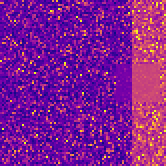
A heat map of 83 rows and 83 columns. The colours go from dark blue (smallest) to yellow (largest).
No regular stripes run through it. Overall the values sit about 30% of the way up the scale. The middle right is the smoothest part. The right part is higher, past a seam about 80% of the way across. An odd patch, calmer than its surroundings, sits in the middle right.
